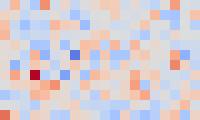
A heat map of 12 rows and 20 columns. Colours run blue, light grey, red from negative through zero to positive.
No single row or column stands out from its neighbours. On average the colour sits 50% of the way up the scale. The halves do not mirror each other. No regular stripes run through it.
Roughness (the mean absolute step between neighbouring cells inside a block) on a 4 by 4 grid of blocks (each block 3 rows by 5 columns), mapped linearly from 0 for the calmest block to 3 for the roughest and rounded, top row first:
1 1 0 2 | 1 2 2 1 | 3 3 1 1 | 1 0 1 1
